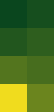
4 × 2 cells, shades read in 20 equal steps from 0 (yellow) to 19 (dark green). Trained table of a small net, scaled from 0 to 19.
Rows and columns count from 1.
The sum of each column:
49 59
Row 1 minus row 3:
6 4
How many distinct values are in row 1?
2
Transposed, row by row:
19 17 13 0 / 18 16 14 11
